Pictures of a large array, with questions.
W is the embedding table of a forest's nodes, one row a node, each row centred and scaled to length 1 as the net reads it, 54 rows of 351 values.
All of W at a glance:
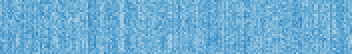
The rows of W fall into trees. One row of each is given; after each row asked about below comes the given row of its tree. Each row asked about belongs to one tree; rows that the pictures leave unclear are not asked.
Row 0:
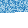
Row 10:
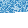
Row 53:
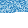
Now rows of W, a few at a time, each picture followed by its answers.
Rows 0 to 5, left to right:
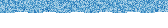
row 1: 53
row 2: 0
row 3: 53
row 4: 10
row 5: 0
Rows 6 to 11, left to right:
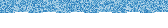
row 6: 10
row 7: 0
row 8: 0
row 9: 10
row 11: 53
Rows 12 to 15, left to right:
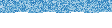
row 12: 0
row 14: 10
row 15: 0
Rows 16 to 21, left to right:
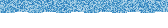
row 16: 0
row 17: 53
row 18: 10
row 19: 53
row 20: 10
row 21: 10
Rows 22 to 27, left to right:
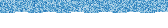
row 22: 10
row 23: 0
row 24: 10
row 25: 0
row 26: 0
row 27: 10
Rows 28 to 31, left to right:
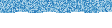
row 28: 0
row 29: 53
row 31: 10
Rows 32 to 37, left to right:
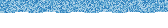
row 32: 10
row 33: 0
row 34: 53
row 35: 0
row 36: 53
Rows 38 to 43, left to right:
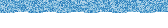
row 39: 0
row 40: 0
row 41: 53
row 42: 0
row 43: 53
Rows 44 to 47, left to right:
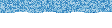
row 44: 0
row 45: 53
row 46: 53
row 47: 53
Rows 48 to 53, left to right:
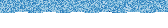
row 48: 0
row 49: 10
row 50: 53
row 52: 10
